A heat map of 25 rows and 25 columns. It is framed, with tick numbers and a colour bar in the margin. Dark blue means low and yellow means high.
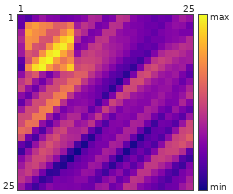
The halves do not mirror each other. An odd patch, higher than its surroundings, sits in the top left. The grain runs diagonally up to the right. Most values sit low, with a long tail of high ones. The top left is the ninth with the highest average.
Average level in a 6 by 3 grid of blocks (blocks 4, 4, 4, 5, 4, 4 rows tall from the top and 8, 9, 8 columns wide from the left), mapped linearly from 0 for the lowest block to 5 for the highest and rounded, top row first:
3 1 0
5 1 1
2 1 1
2 1 1
1 0 1
0 0 1
